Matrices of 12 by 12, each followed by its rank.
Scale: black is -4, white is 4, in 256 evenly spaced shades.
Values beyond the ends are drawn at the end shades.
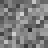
full rank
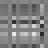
one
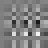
one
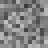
full rank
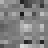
two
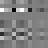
one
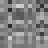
two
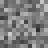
full rank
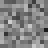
full rank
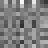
two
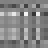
one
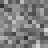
full rank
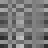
one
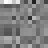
two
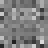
two
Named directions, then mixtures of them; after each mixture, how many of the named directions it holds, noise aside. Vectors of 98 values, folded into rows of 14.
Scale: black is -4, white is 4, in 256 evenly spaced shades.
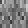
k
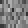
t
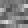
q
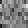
three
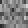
three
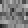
three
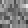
two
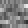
two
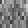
one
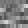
one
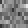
three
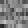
two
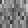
one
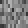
one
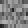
two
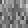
one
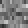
three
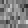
three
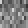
two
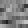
one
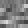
one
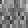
one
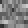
three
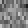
two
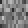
two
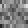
three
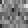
three
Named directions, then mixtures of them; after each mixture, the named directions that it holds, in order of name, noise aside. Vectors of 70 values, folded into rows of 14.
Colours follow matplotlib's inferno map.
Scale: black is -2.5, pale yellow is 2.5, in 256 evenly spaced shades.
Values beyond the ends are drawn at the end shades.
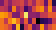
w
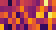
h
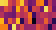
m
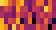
m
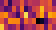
h, w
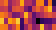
m, w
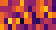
h, m, w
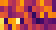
h, m, w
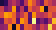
m, w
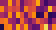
h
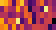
m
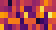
h, w
